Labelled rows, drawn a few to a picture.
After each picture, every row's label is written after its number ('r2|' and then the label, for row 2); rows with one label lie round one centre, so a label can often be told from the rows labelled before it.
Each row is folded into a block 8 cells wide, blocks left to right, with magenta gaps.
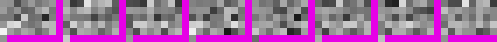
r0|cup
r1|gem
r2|gem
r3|cup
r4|cup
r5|gem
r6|gem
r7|gem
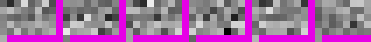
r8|gem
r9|cup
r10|gem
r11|cup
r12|gem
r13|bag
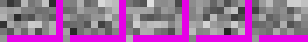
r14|gem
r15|bag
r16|gem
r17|cup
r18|bag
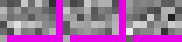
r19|gem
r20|gem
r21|cup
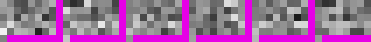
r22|cup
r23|gem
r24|cup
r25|bag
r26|cup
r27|gem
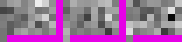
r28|bag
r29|bag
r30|cup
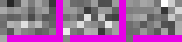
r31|gem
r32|cup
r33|bag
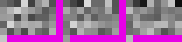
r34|gem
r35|gem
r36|gem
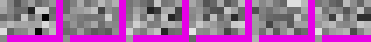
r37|cup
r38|bag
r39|cup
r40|cup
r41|bag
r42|cup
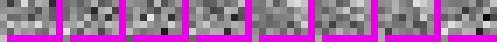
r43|gem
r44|cup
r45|cup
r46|cup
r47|bag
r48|bag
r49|bag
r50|cup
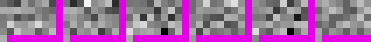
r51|gem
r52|gem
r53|cup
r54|bag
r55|cup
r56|bag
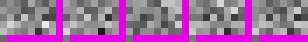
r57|cup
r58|cup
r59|bag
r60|cup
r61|cup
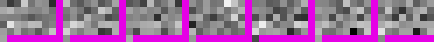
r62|gem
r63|cup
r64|gem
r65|bag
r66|cup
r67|cup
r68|cup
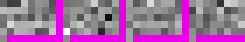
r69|gem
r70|cup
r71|gem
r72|bag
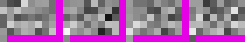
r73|gem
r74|cup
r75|cup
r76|cup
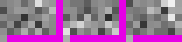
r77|bag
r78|cup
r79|bag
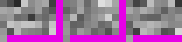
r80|gem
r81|bag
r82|gem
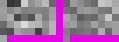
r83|gem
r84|bag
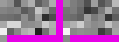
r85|cup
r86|cup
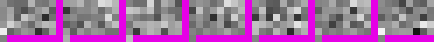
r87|cup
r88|bag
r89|gem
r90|bag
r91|cup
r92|bag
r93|cup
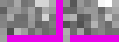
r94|bag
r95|bag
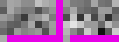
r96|bag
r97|cup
